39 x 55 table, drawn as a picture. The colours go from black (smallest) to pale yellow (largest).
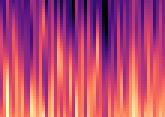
Histogram: bell-shaped. Slope: up to the bottom. Average level on the scale: 50%. Grain: streaks running down. Ninth with the lowest average: top middle.
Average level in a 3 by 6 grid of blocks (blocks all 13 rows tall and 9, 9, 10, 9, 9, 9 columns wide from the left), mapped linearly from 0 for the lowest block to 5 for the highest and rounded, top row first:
121012
334333
554455
